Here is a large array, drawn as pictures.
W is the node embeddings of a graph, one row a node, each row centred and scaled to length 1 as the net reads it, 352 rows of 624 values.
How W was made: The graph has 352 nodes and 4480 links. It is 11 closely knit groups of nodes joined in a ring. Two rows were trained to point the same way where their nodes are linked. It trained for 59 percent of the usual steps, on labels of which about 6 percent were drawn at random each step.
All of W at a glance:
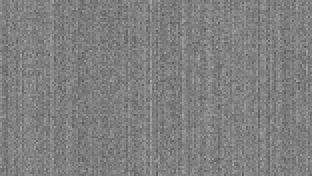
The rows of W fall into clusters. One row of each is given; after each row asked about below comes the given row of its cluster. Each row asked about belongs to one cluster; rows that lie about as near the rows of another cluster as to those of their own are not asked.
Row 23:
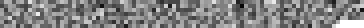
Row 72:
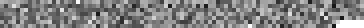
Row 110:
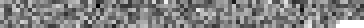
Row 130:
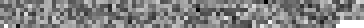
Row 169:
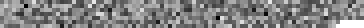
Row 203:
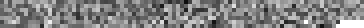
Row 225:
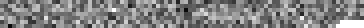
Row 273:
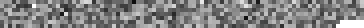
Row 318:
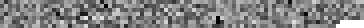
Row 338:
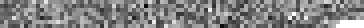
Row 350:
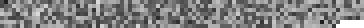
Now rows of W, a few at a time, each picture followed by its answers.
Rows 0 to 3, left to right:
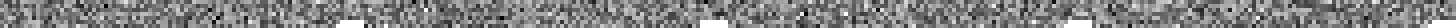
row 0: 318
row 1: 72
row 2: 338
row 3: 169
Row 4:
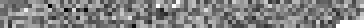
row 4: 273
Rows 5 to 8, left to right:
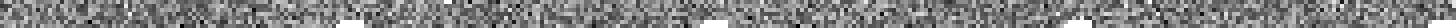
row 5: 350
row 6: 338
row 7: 169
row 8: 273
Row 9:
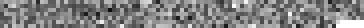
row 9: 72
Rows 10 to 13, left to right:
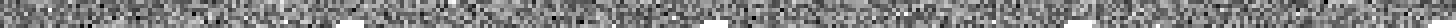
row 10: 203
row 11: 169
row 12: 318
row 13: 110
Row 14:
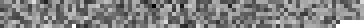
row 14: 350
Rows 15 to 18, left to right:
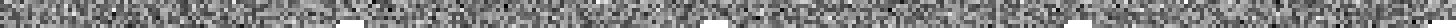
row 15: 350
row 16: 273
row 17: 318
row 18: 169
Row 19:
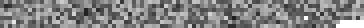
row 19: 130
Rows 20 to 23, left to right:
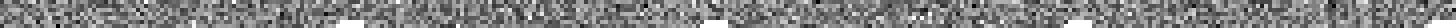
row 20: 23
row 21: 350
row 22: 203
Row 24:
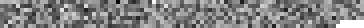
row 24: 72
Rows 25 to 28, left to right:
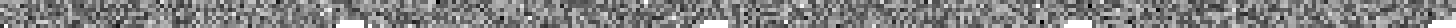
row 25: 72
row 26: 169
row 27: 110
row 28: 273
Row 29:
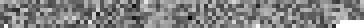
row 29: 72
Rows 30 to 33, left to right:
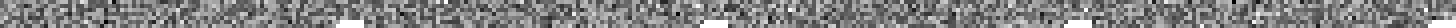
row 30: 23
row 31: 318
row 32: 350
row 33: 130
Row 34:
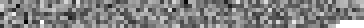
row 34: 169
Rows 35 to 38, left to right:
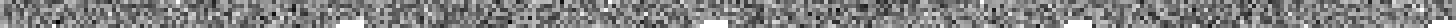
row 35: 110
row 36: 72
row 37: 203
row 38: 350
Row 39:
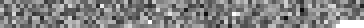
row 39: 110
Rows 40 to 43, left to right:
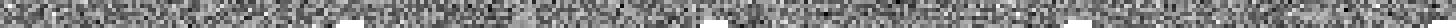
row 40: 23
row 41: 72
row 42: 203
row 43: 225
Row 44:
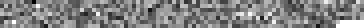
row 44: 130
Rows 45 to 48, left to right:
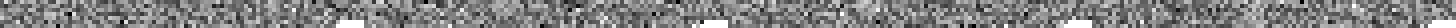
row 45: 23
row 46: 169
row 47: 169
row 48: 72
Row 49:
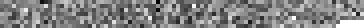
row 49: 350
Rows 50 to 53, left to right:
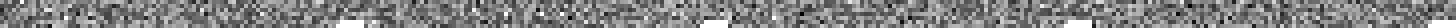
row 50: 338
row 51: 350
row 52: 23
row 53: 130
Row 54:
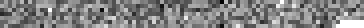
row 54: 203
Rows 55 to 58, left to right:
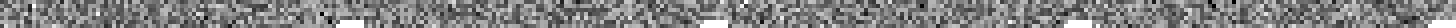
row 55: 350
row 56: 130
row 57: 23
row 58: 130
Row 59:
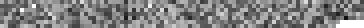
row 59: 338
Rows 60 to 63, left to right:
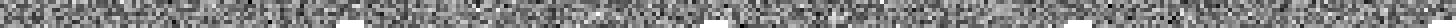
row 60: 23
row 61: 225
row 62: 110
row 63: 23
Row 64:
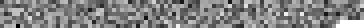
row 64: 23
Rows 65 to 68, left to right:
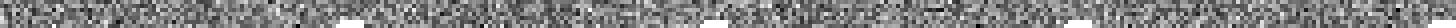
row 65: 110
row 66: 350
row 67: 72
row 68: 110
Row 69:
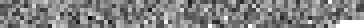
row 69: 338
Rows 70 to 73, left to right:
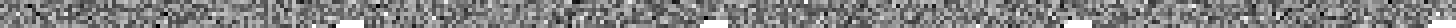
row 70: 318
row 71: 130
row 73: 203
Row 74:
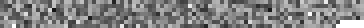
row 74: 350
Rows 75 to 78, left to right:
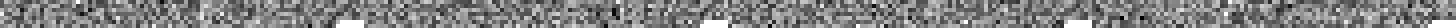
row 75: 23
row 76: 23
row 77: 23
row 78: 225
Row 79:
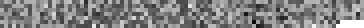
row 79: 350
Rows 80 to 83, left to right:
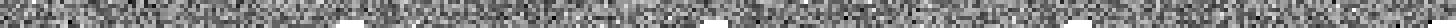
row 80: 338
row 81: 203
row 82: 203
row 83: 273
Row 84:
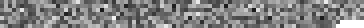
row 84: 203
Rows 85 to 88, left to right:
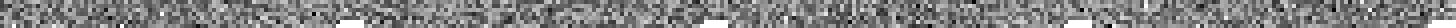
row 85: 350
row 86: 225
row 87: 350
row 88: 169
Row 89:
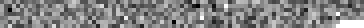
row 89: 110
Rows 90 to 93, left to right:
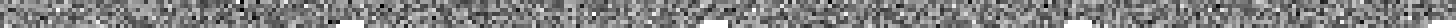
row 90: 169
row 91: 23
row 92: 273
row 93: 110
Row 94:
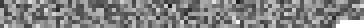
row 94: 23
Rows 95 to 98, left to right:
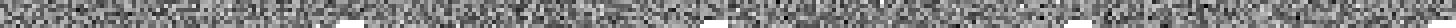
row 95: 23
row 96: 350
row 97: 350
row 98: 338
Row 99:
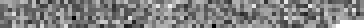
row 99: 72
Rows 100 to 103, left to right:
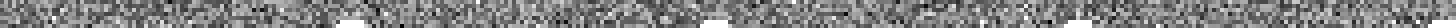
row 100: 203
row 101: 130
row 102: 225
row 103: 225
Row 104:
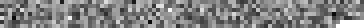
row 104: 338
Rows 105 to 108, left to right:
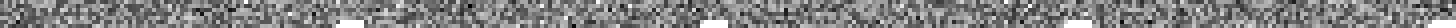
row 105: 203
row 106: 273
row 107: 169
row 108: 110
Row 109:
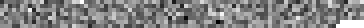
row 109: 318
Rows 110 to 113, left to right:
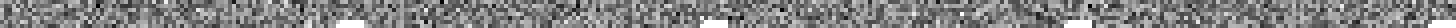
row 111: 318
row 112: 130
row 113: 273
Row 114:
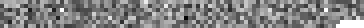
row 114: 72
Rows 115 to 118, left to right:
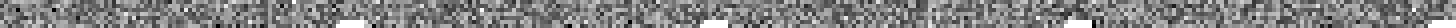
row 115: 318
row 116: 318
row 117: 23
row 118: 130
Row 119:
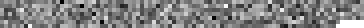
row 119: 130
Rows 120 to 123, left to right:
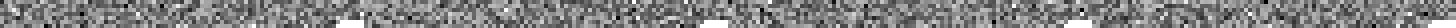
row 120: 23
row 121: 169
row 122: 318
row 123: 338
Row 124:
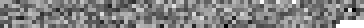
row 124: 273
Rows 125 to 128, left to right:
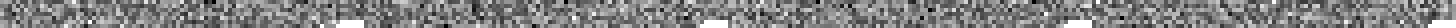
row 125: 110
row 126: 203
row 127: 169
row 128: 225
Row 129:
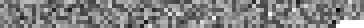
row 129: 318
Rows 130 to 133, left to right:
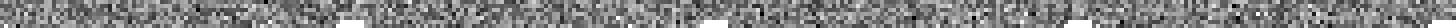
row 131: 110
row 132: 318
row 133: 225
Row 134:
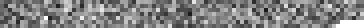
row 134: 225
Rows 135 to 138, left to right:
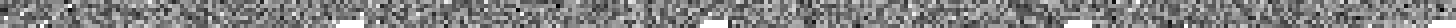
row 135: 338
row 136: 23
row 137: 130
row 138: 350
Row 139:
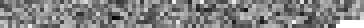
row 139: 130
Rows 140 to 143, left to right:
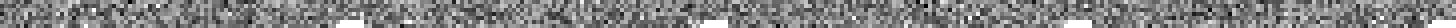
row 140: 338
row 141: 338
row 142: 110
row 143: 203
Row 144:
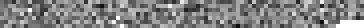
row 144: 225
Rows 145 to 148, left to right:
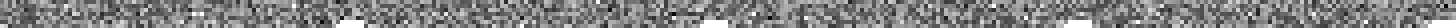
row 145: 203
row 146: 23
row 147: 338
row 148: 338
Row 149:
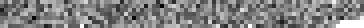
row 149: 338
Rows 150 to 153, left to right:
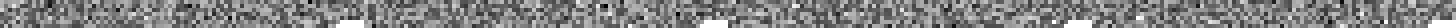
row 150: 72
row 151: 110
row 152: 273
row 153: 23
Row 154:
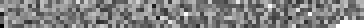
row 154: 169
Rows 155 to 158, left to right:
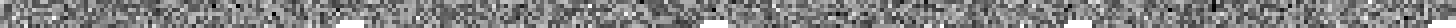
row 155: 110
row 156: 130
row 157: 225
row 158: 273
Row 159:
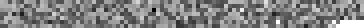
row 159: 169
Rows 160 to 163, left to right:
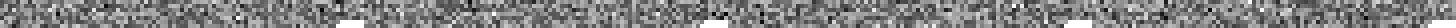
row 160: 318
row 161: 318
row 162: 318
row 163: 169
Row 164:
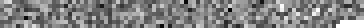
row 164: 273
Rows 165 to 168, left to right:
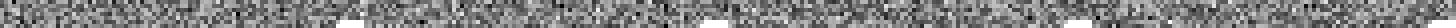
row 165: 23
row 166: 110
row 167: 110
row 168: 338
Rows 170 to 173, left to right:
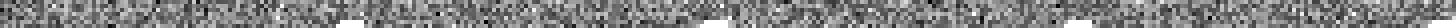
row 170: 225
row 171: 338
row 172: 110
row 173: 338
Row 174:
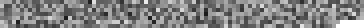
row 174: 110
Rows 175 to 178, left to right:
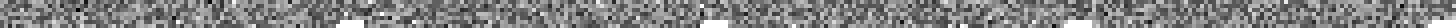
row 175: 273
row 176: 273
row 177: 110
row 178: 110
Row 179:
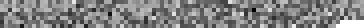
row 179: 169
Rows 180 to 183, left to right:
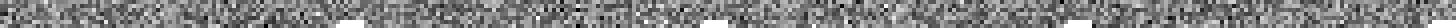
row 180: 338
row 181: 318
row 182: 338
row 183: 203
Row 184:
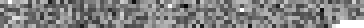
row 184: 72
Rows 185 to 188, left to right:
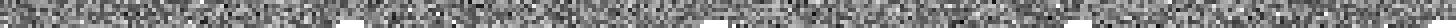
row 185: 203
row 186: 338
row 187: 130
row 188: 169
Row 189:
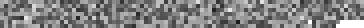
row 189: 273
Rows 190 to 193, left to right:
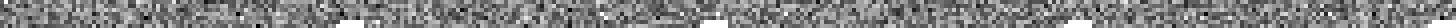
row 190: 225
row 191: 130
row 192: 169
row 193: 23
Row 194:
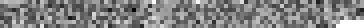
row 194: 72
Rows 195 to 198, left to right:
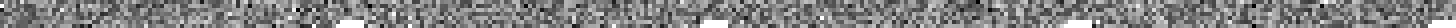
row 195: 203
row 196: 23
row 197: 23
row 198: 130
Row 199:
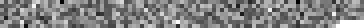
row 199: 338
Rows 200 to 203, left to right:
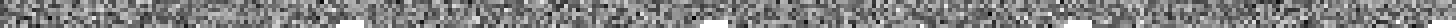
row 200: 225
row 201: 110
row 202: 338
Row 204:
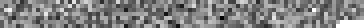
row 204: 273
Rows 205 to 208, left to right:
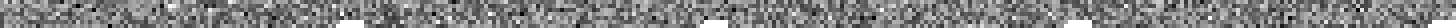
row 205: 169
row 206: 203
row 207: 72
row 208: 225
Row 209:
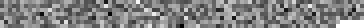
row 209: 318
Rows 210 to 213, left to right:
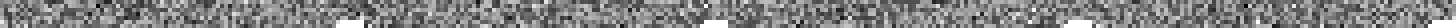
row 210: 110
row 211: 225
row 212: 203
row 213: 350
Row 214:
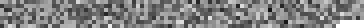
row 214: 130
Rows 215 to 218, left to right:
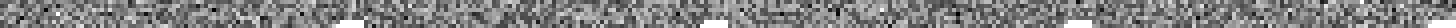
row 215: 225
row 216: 225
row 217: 169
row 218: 110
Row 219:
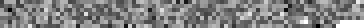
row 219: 130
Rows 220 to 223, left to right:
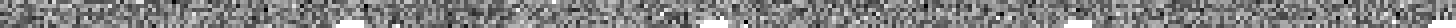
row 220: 203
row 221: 72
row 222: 110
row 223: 318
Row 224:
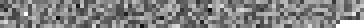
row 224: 350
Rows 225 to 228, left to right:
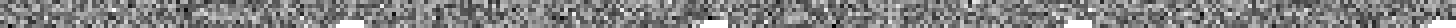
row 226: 338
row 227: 72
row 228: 169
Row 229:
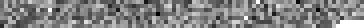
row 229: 203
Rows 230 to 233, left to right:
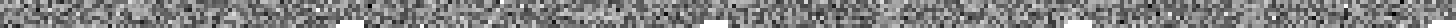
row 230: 169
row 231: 225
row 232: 72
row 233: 72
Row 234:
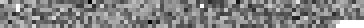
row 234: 169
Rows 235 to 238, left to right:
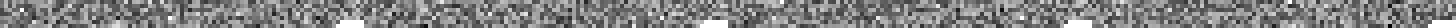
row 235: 203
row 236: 338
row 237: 203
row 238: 318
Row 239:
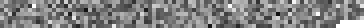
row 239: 273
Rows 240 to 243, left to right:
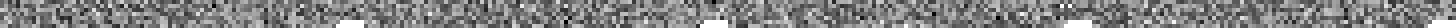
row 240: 318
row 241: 350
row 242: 338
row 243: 203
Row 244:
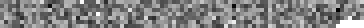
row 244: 318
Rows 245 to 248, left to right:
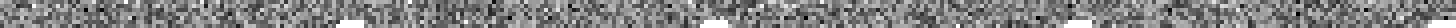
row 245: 273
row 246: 72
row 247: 338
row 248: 338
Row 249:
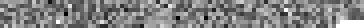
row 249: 72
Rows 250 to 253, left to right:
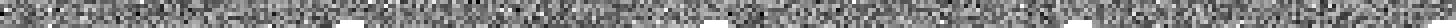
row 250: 203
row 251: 350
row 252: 203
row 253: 110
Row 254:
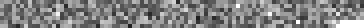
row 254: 110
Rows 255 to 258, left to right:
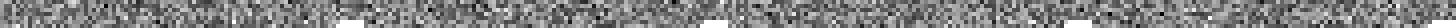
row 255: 110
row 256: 130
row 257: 318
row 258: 225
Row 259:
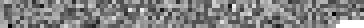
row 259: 110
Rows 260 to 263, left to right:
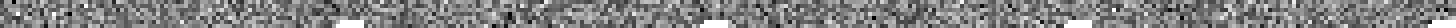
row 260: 23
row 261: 225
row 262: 318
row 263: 273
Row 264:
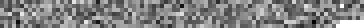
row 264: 130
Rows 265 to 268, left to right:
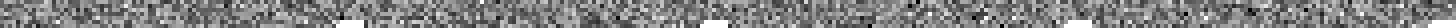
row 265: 130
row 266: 273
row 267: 72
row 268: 110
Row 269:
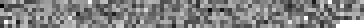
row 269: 130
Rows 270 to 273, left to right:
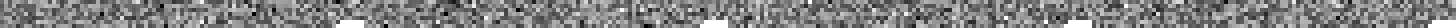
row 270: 203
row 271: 318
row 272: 318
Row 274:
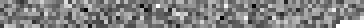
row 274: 273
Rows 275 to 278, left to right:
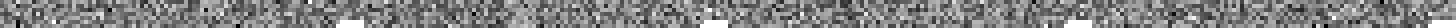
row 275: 23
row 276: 72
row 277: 23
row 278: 130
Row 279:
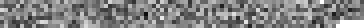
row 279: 338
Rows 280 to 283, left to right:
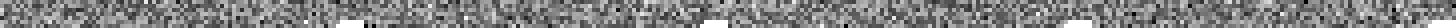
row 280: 110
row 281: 225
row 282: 169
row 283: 110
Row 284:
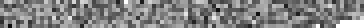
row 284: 130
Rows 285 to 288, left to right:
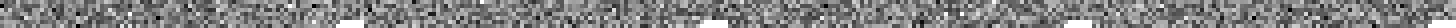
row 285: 350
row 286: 23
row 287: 130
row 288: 130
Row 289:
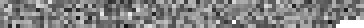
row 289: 273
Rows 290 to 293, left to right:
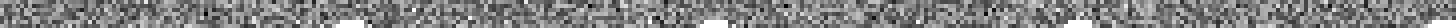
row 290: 110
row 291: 203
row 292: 225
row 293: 338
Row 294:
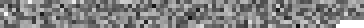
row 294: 318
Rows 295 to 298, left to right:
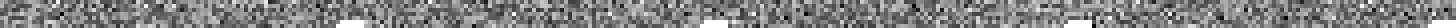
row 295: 273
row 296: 110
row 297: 350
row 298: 169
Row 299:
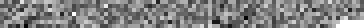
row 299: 338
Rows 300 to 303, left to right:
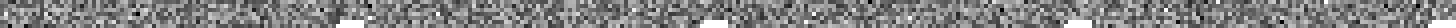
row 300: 225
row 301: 23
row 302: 203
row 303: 273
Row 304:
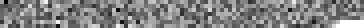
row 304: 338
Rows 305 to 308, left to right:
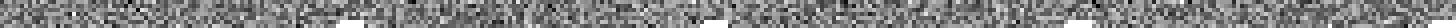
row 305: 23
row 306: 350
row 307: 23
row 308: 130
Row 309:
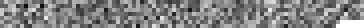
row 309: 23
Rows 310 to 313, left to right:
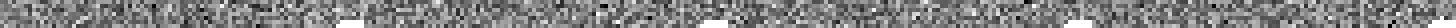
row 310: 350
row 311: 110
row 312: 203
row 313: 318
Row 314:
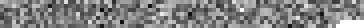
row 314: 72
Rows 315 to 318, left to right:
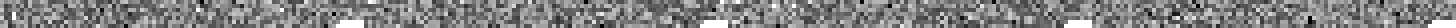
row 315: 110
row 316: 130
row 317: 130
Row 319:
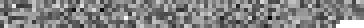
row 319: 273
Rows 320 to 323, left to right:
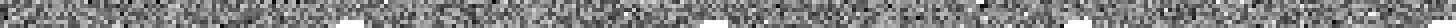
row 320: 338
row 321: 338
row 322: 72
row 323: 130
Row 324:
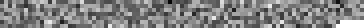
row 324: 203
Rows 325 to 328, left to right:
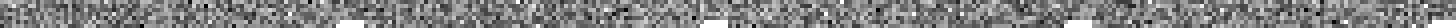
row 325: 72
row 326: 350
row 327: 130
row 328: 110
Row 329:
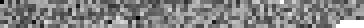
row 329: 203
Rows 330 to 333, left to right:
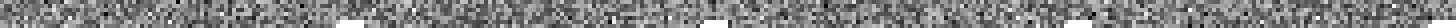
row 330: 110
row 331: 350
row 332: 273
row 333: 169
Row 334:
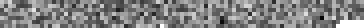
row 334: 273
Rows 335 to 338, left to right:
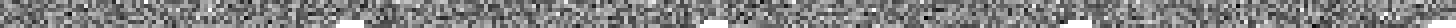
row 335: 23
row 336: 203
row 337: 225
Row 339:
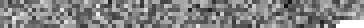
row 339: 130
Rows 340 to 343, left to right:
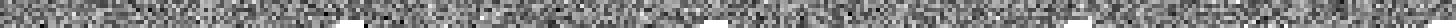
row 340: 23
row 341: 225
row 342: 338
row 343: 23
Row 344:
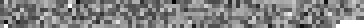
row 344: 203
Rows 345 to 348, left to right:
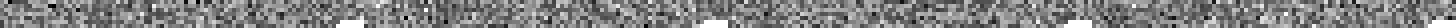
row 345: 273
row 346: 72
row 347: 225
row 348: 203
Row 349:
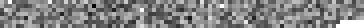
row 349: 273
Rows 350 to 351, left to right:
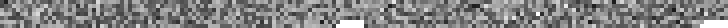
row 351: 169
